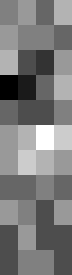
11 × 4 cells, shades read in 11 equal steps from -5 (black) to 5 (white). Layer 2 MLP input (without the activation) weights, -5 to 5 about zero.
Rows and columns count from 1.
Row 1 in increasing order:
-1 0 1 2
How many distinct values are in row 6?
4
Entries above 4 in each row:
0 0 0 0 0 1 0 0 0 0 0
